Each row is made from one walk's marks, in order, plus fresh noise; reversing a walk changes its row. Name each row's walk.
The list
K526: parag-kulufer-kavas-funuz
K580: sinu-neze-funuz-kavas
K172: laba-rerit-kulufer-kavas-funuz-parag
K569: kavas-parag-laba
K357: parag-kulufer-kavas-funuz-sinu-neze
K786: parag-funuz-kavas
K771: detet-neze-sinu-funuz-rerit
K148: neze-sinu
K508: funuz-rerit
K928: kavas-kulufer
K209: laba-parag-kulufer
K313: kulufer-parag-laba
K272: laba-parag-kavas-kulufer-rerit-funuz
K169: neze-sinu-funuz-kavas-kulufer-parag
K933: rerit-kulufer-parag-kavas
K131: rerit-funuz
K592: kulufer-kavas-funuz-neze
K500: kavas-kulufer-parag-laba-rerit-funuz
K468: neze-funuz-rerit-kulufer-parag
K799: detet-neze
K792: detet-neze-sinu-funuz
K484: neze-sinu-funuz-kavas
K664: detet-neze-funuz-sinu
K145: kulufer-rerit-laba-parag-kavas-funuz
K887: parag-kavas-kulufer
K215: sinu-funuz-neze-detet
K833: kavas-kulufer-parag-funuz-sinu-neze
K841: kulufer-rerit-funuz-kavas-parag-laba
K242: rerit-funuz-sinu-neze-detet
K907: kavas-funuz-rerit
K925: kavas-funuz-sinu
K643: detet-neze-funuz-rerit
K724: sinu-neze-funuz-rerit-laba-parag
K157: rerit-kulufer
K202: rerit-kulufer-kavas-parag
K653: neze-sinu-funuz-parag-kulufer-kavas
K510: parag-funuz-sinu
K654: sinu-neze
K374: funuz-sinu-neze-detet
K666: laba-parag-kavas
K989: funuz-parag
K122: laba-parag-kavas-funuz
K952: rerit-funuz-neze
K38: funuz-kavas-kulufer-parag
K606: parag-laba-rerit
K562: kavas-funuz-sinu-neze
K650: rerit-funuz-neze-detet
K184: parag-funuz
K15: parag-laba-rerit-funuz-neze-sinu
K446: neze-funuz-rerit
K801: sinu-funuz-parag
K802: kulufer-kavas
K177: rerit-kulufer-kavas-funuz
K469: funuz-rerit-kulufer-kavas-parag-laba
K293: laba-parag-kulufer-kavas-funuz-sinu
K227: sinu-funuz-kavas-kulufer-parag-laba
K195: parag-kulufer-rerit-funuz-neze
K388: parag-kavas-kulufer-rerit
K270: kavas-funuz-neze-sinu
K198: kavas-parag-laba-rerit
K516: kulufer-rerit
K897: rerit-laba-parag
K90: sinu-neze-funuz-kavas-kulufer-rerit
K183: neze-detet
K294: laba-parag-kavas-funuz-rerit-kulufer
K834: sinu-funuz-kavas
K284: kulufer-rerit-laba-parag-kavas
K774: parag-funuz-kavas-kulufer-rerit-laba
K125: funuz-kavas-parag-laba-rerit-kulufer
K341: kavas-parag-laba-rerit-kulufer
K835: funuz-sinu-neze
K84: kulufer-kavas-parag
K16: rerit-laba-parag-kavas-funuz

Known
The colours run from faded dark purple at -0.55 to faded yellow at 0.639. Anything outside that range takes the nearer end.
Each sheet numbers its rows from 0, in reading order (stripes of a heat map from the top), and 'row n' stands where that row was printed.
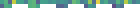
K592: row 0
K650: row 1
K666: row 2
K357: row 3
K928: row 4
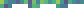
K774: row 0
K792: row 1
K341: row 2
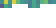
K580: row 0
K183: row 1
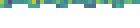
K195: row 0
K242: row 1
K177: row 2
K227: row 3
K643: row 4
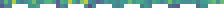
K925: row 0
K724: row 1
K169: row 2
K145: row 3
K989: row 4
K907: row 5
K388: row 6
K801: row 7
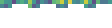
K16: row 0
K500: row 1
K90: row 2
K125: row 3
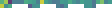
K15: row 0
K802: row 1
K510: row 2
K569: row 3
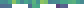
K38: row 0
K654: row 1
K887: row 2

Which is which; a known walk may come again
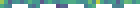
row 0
K198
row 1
K16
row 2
K887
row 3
K835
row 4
K468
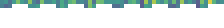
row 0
K209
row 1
K469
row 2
K183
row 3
K215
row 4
K122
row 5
K484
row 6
K293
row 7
K664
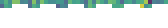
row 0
K654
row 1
K270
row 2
K526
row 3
K771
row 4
K952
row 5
K15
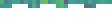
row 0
K508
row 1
K643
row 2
K650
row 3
K786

